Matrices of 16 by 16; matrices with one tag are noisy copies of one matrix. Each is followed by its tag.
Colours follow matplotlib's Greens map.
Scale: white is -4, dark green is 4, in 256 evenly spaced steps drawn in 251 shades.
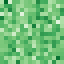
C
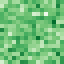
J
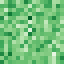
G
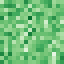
G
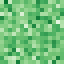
C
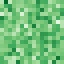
C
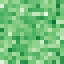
J
